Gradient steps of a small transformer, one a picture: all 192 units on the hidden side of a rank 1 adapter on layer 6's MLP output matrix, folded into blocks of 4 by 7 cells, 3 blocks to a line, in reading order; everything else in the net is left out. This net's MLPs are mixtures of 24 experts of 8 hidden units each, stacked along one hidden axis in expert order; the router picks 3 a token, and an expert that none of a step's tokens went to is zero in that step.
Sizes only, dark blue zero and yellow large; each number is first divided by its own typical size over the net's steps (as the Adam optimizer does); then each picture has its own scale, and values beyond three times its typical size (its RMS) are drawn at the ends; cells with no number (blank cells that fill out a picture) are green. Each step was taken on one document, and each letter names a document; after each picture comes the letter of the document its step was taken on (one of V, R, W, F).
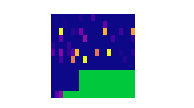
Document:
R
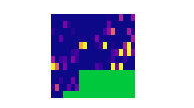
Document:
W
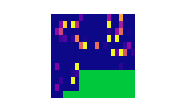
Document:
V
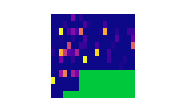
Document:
R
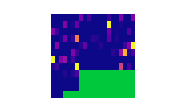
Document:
V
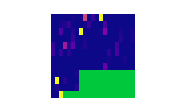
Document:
R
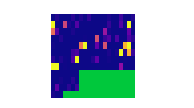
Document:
W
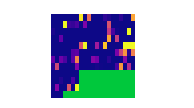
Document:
W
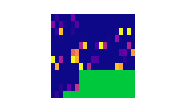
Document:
W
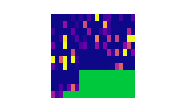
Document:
W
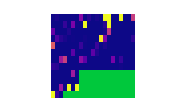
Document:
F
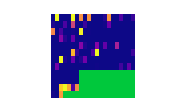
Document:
F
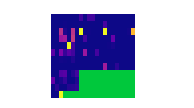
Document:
R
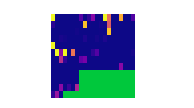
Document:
F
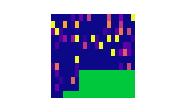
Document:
V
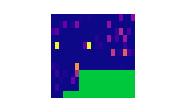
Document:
V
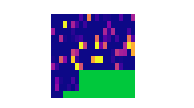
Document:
W
